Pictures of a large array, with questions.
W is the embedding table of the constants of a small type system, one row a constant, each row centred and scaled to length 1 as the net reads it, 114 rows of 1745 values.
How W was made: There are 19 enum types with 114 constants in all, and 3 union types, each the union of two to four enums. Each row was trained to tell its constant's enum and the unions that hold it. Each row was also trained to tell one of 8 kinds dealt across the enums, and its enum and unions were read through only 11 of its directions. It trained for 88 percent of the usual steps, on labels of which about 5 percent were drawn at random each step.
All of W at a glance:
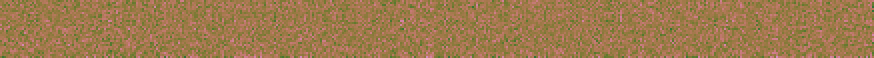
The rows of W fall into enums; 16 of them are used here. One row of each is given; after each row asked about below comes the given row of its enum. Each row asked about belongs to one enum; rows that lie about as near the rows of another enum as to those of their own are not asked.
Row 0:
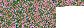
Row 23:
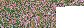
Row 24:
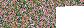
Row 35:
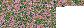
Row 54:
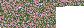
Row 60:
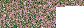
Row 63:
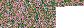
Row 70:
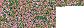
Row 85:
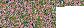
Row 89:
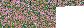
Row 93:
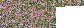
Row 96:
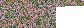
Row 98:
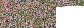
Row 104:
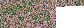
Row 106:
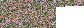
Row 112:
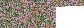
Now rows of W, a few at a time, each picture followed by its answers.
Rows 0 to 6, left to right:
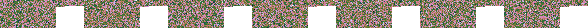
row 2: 96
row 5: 60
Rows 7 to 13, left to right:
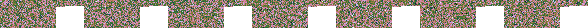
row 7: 24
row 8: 106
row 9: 70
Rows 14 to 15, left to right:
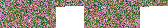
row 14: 70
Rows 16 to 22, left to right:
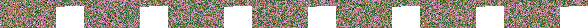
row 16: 60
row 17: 63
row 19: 0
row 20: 60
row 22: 93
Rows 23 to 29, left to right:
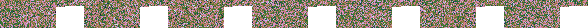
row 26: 93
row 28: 70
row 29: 24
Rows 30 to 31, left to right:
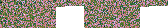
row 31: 96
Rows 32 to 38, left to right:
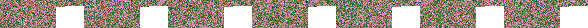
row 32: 23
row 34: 24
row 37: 0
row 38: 96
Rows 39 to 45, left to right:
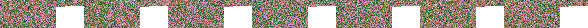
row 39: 23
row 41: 112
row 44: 93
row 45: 63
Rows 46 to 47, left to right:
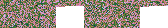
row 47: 112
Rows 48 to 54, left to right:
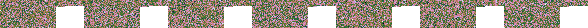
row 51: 112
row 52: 89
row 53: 85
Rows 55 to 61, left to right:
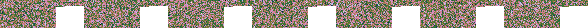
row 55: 0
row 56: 106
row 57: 98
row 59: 63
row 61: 93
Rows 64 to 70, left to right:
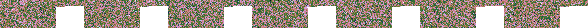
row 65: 54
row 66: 60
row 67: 104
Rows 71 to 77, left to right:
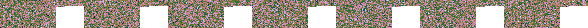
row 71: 0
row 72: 106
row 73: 63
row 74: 93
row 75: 23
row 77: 0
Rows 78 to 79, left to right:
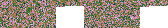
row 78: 24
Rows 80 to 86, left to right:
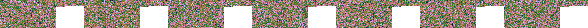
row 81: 70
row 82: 104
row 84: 89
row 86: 60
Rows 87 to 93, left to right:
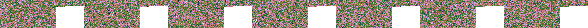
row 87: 70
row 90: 63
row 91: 106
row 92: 0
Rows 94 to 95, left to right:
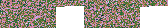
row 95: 89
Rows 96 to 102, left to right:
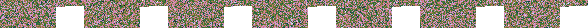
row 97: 96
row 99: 104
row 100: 24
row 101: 70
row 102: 96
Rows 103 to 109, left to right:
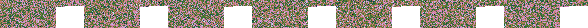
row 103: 112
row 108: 60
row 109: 23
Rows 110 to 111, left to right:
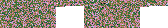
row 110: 112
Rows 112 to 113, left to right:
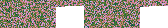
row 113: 112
